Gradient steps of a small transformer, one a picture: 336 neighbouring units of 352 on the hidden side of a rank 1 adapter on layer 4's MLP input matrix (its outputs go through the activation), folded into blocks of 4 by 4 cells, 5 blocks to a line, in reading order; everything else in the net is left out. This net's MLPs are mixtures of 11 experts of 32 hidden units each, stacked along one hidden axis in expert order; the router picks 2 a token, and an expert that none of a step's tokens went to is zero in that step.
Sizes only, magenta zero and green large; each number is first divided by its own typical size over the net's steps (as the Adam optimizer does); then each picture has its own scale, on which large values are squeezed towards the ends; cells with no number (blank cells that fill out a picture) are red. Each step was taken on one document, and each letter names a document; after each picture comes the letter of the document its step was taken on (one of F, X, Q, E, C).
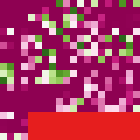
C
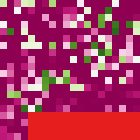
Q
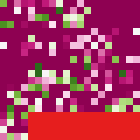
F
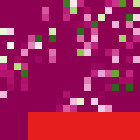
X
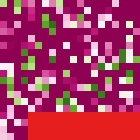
Q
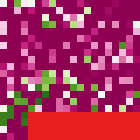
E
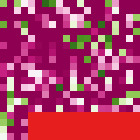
F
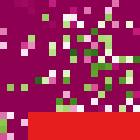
E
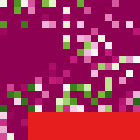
Q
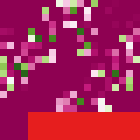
X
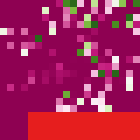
X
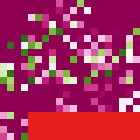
C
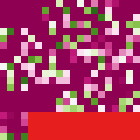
C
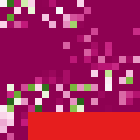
E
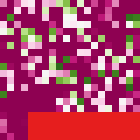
C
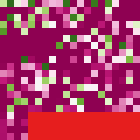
F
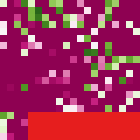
Q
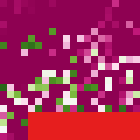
E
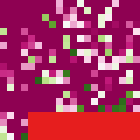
E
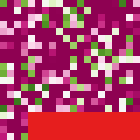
F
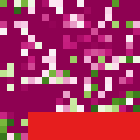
F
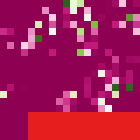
X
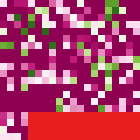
F
